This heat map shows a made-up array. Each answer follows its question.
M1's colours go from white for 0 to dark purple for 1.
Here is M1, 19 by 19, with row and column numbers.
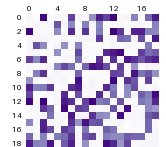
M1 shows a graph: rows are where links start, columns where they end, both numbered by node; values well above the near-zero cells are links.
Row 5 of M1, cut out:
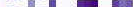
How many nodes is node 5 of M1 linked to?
8
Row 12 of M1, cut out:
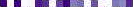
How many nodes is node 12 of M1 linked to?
12
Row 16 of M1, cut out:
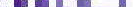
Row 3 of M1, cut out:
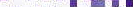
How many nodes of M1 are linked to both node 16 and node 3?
0
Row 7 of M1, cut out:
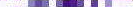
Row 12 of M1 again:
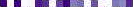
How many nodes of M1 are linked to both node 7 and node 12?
7
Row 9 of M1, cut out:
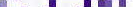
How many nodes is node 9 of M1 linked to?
6
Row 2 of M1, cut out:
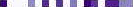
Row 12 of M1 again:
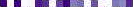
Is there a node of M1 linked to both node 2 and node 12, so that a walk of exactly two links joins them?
yes
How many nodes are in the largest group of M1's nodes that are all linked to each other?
5
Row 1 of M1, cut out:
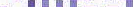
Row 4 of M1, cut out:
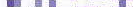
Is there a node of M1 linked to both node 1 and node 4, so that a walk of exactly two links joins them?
no
